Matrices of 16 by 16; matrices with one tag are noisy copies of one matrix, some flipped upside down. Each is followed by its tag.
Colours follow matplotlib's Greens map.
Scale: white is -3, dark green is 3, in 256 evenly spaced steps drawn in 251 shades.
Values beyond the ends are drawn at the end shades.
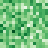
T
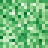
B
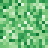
B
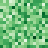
B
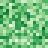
T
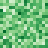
B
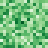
T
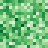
T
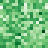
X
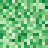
B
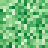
B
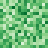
B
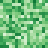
X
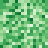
X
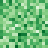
B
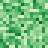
X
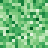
X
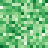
X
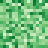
X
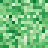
X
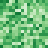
X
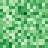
B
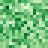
T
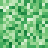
B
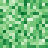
B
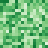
X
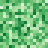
T
